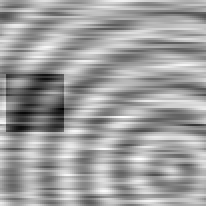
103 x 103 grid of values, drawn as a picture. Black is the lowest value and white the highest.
Ninth with the lowest average: middle left. Odd patch: lower, in the middle left. Rings: centred on the bottom right.
